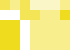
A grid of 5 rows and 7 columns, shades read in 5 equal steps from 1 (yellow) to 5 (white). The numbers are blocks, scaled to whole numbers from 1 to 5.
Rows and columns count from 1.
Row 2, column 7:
1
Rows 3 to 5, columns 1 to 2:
1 1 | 1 1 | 1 1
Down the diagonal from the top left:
2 5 5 3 3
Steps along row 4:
same up down same same same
